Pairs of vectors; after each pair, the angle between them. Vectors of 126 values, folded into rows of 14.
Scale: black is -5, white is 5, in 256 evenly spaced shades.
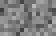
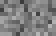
nearly parallel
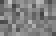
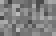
nearly opposite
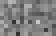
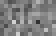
nearly opposite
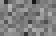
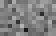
orthogonal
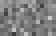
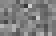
partly aligned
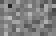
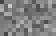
partly opposed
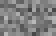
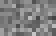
partly opposed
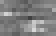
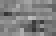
nearly opposite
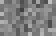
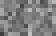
partly aligned
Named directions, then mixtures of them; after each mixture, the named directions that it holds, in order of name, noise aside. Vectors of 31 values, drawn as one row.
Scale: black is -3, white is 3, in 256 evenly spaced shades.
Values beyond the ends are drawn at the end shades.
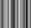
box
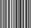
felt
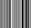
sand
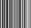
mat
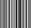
felt, mat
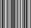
box, mat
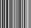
mat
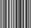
felt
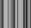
box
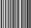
felt, mat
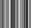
box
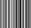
felt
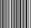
box, felt, mat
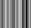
box, sand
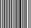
felt, mat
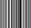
felt, sand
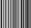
mat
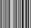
felt, sand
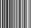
mat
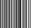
felt, mat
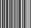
mat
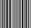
mat, sand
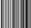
box, mat, sand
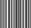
felt
